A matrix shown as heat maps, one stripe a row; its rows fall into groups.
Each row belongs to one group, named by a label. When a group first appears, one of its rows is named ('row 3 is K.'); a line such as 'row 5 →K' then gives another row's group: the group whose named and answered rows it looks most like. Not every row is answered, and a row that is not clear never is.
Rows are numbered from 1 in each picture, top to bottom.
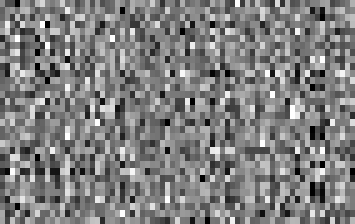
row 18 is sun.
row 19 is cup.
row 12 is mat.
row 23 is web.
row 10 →web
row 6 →web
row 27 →cup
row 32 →sun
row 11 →cup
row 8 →web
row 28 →cup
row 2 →cup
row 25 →web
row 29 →cup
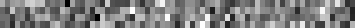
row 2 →web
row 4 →mat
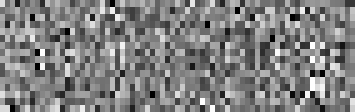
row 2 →mat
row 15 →mat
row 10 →web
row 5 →sun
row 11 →cup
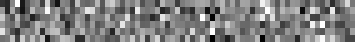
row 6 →web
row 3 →mat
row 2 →sun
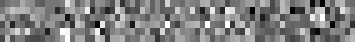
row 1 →cup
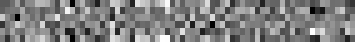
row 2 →cup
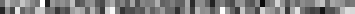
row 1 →web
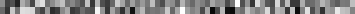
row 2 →cup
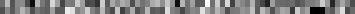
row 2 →cup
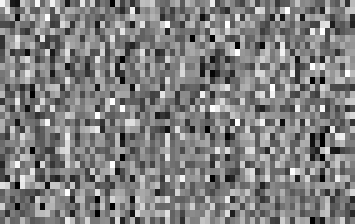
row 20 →cup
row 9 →cup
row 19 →sun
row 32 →cup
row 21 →cup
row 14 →mat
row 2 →cup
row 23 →cup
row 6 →web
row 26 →cup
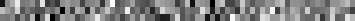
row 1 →web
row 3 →sun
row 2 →mat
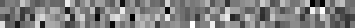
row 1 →cup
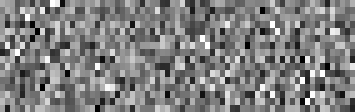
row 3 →sun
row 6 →mat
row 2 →web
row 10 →sun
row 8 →web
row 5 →web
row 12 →mat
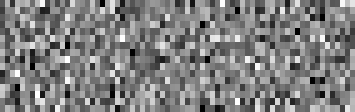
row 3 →cup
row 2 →mat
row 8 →mat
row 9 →sun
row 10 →mat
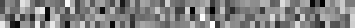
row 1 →cup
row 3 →mat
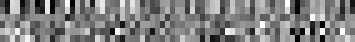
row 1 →web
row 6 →cup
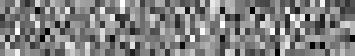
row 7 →cup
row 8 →mat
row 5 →mat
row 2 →web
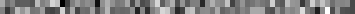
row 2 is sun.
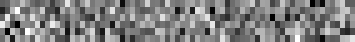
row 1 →cup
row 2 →web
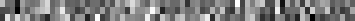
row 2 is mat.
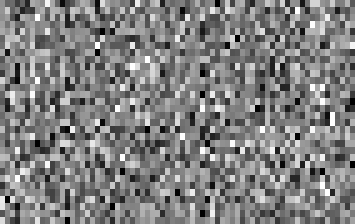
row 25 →cup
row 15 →web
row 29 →sun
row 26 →mat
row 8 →sun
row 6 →mat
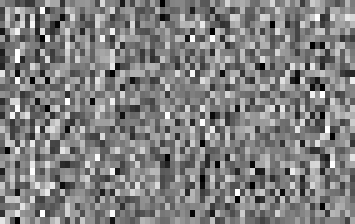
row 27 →sun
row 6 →web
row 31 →web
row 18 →mat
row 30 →cup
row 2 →web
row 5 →web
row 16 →mat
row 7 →cup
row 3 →sun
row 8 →web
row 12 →mat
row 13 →cup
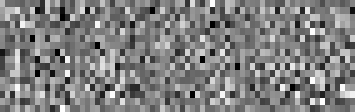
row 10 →mat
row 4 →cup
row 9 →web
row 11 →web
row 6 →mat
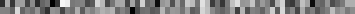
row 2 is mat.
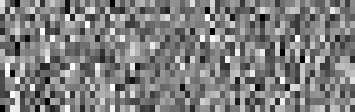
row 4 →mat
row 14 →web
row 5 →web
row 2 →sun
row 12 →mat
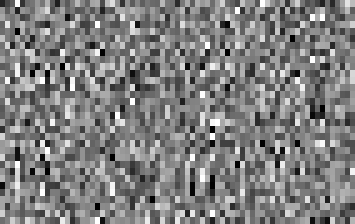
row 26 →mat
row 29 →mat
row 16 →cup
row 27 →web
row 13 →sun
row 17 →cup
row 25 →mat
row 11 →mat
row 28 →web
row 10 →web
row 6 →mat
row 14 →mat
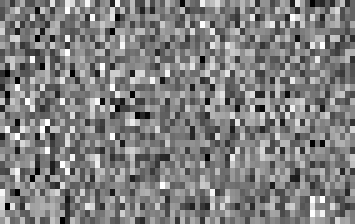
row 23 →sun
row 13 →web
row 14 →cup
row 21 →cup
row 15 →sun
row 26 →mat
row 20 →web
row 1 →cup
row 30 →sun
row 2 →web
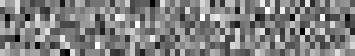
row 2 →mat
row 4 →sun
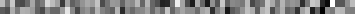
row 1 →sun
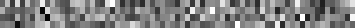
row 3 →mat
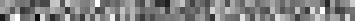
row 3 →web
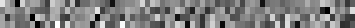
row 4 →web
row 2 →sun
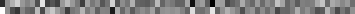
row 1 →web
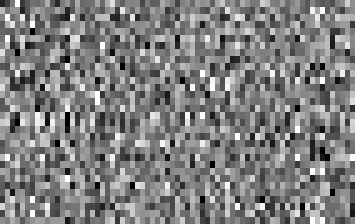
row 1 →web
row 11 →mat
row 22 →cup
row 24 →web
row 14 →sun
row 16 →web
